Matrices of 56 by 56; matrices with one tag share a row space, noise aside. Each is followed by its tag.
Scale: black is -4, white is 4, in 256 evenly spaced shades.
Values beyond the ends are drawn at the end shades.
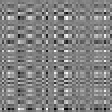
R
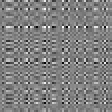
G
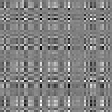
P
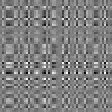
G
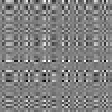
G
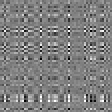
P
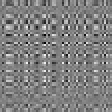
G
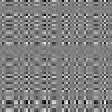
G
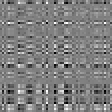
R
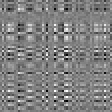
R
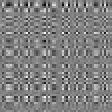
G
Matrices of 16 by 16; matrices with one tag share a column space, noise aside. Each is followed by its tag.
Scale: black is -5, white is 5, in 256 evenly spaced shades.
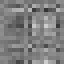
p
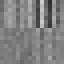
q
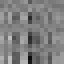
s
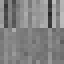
q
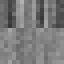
q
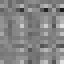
p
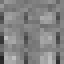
s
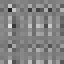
p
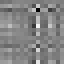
p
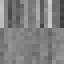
q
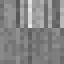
q
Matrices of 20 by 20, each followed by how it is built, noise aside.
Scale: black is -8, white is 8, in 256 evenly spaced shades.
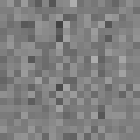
low rank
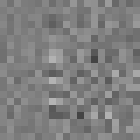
low rank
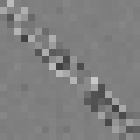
banded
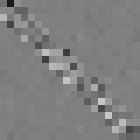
banded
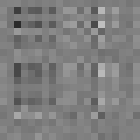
low rank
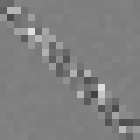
banded
